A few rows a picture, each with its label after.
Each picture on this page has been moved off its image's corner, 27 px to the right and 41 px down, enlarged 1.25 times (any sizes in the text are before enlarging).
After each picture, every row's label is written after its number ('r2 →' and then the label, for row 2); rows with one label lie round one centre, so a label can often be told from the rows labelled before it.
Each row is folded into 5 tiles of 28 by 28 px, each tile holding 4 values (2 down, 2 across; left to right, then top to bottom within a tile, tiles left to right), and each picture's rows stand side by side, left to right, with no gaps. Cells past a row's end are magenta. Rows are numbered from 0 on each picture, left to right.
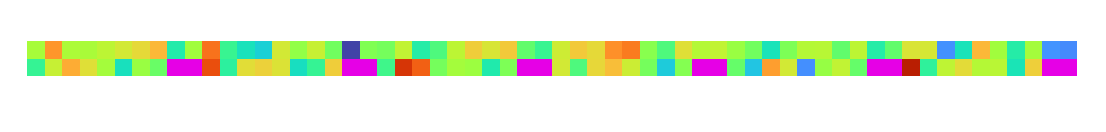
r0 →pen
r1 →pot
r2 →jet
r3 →pen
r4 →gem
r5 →pot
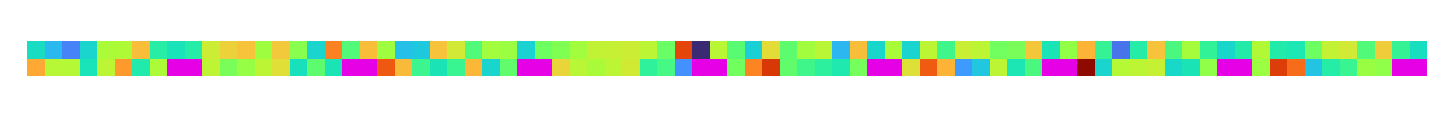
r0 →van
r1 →pen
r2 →van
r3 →pen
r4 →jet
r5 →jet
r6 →pot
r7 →jet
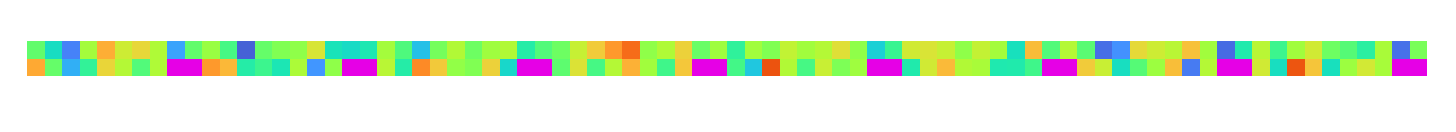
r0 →van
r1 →van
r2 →gem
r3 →pen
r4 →gem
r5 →pen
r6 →van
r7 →gem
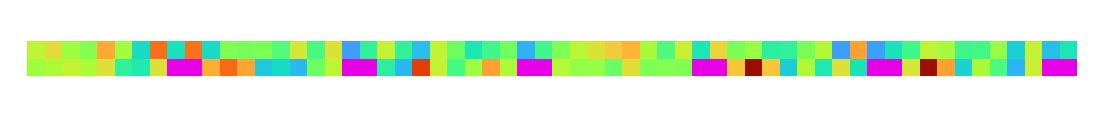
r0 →pen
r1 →jet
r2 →gem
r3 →pen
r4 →jet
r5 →jet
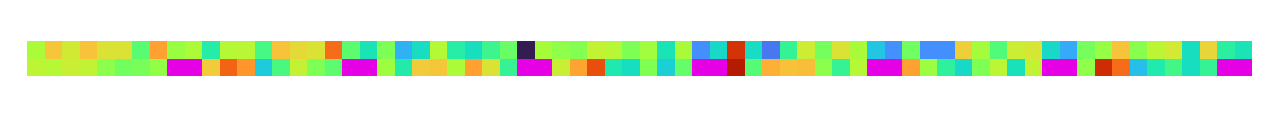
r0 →pen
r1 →jet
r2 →gem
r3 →jet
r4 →pot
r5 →van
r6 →jet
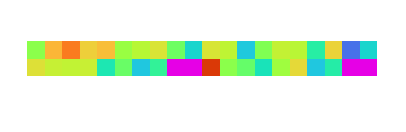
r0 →pen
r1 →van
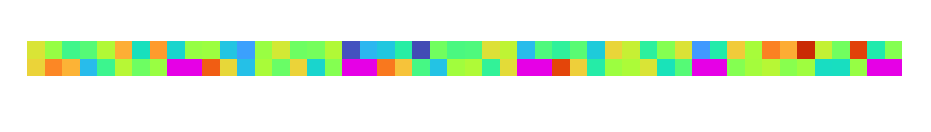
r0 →jet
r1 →van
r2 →van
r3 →van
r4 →pen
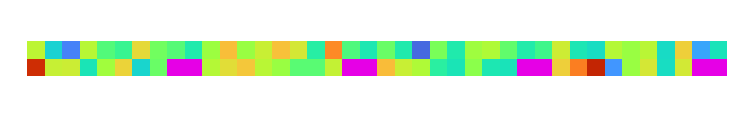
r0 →van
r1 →pen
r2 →van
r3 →jet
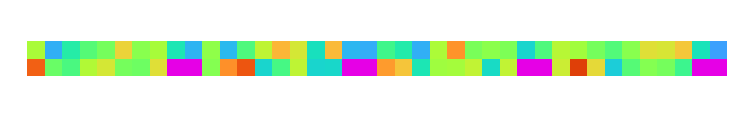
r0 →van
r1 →jet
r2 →van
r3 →jet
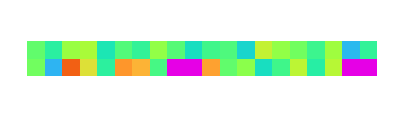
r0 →gem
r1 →van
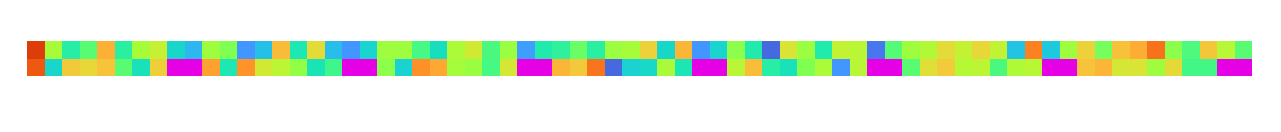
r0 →pot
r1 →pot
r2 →gem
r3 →jet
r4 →van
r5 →pen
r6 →pen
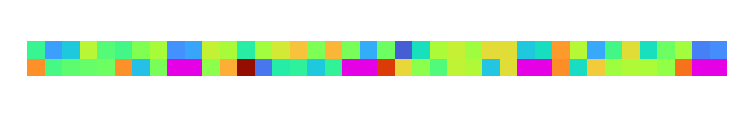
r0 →van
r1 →jet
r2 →van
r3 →pot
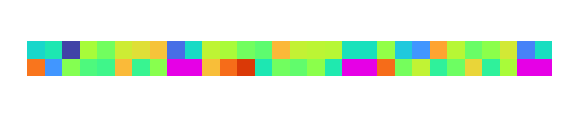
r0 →van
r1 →jet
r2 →van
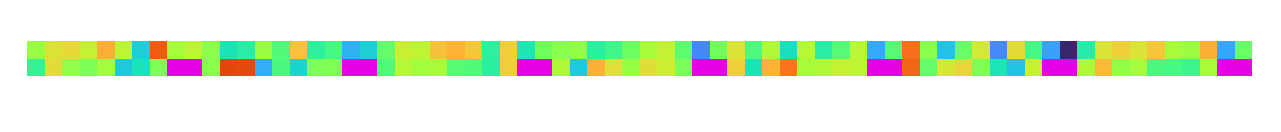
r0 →pen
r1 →jet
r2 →pen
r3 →gem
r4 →gem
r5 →pot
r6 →pen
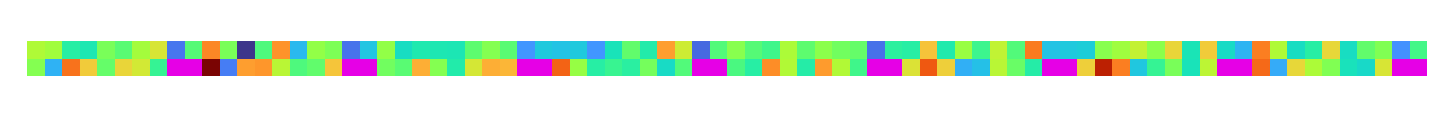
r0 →gem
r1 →pot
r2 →gem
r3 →van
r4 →gem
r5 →jet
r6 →jet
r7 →pot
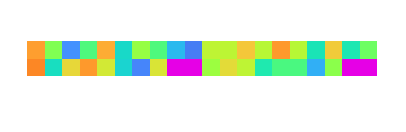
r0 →pot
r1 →pen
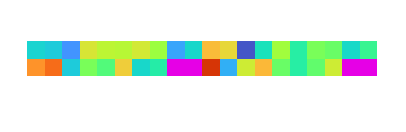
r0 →van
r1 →pot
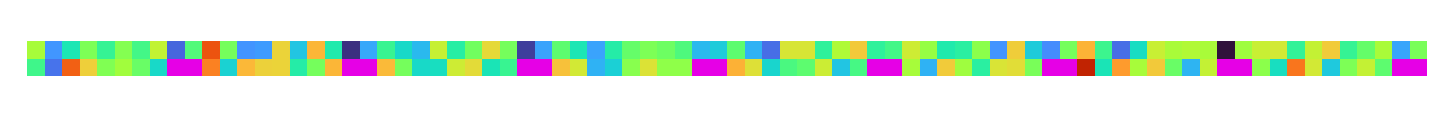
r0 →gem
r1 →pot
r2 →van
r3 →van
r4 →van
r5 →gem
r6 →pot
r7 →gem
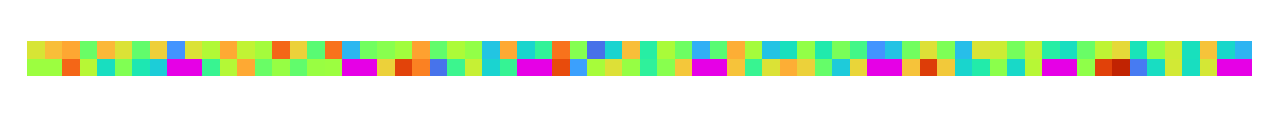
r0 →pen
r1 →pen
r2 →jet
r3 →pot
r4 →pot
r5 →jet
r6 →jet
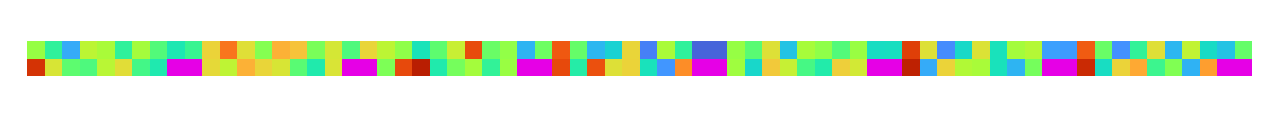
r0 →van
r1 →pen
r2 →jet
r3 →pot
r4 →gem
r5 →pot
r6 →pot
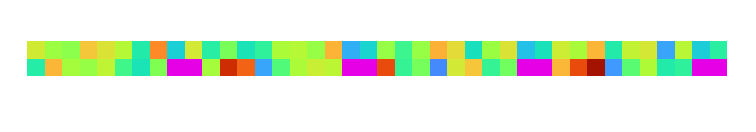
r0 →pen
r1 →jet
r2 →van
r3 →jet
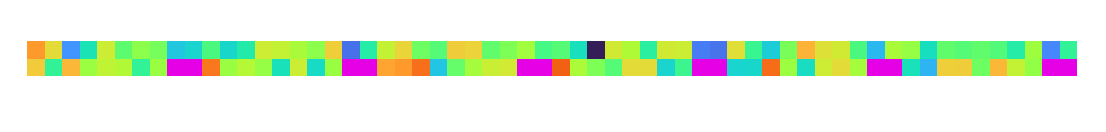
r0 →pot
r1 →van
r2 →jet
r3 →van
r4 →gem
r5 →gem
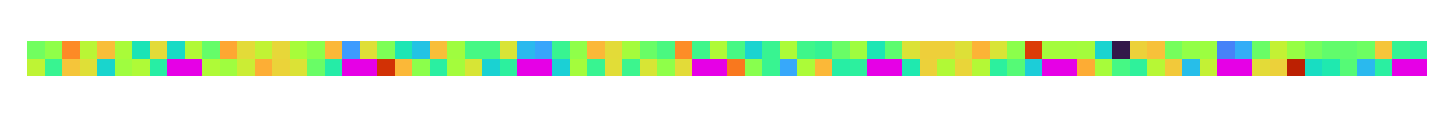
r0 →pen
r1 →pen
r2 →van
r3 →pen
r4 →van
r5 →pen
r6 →van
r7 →jet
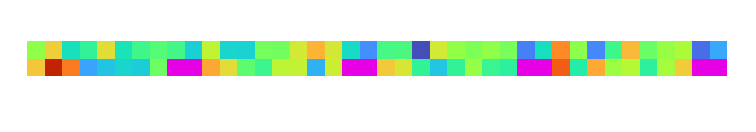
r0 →jet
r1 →van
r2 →van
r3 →pot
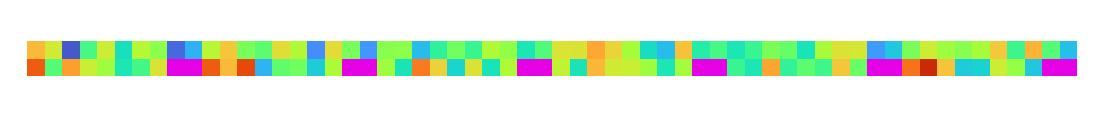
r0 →pot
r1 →jet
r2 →gem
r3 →pen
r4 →gem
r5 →jet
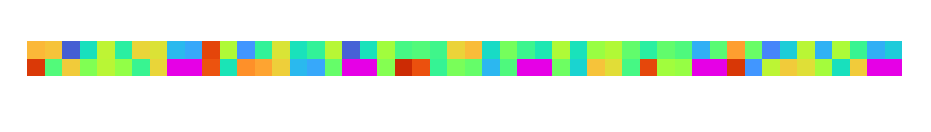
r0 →pot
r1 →pot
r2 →jet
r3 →gem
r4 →pot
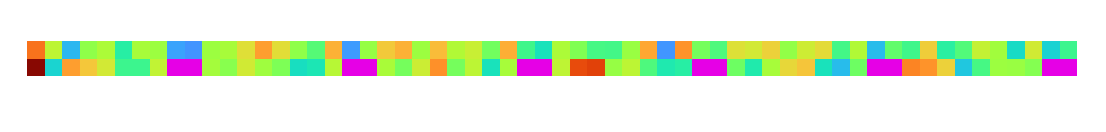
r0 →pot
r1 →pen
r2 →pen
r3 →jet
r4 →pen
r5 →jet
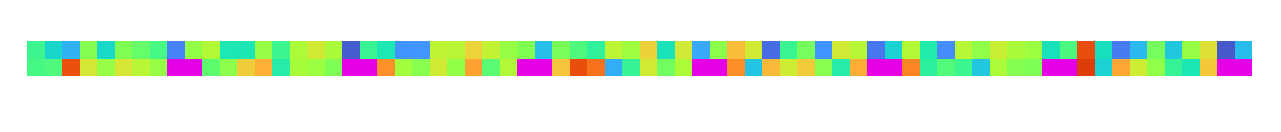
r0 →gem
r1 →gem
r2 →van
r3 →jet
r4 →pot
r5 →van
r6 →pot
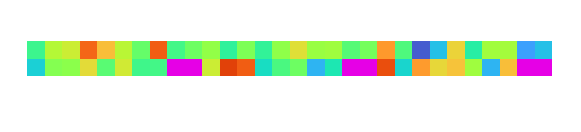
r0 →pen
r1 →jet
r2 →pot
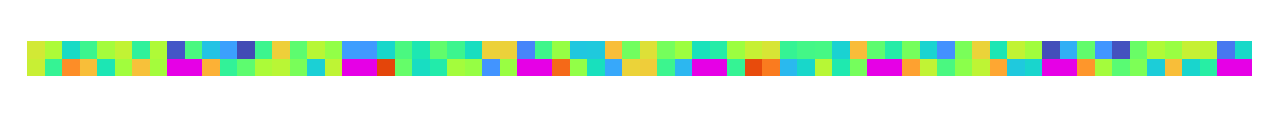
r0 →gem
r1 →van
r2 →van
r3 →van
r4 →jet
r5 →van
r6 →van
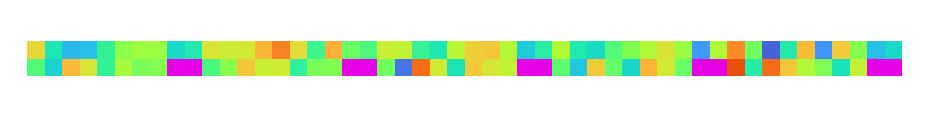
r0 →gem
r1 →pen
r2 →gem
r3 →gem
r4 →pot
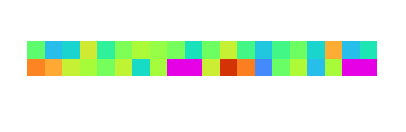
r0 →van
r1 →jet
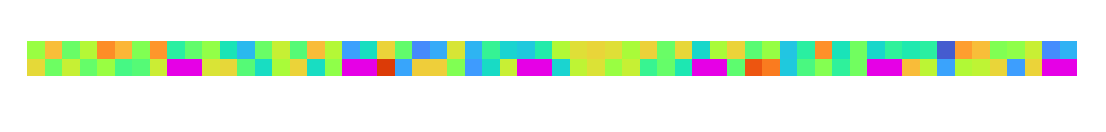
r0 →pen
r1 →van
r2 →pot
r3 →pen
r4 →jet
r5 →van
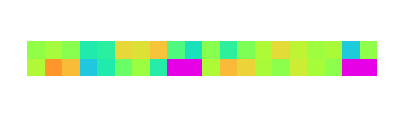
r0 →jet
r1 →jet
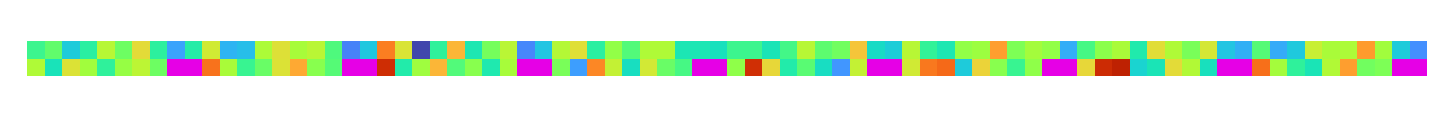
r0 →gem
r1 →van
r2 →pot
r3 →gem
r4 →jet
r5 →jet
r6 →jet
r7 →van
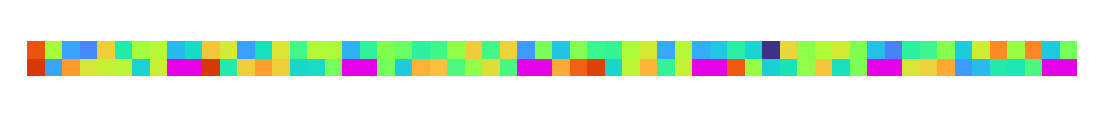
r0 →pot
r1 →pot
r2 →gem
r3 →jet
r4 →van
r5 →jet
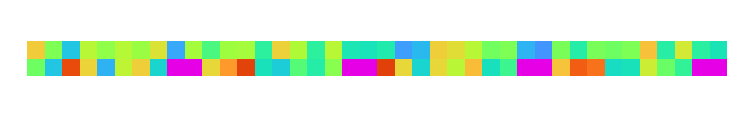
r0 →gem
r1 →jet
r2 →van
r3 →jet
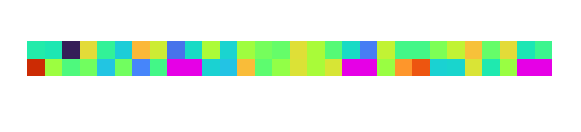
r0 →van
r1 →gem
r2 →jet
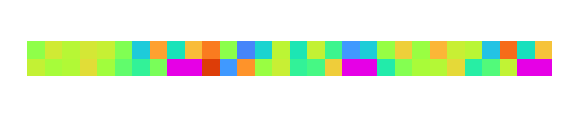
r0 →pen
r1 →pot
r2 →pen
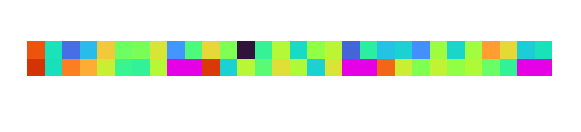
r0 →pot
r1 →pot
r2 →van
